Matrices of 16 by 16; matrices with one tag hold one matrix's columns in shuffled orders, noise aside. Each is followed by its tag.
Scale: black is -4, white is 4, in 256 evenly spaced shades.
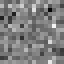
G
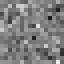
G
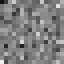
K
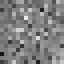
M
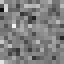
G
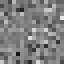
M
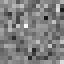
G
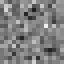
G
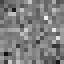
M
